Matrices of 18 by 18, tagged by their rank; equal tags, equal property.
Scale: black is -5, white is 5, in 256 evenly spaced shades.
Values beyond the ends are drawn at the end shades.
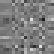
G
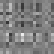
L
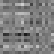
L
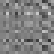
L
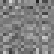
G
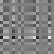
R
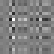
R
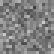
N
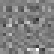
G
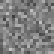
N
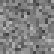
N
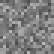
N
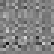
G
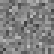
N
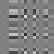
R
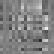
L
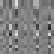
L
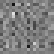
G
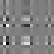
R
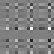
R
